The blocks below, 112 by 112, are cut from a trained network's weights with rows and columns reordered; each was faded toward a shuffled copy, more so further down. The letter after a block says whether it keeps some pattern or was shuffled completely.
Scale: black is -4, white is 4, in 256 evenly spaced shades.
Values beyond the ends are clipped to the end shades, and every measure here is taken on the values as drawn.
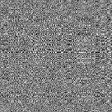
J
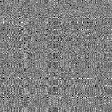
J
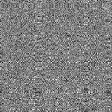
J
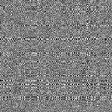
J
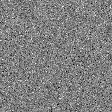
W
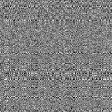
J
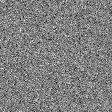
W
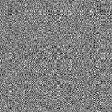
J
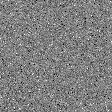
W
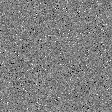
W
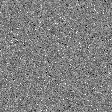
W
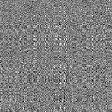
J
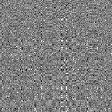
J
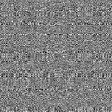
J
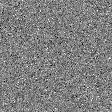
W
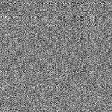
J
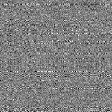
J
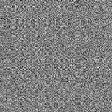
J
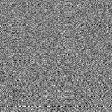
J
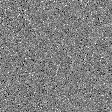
W
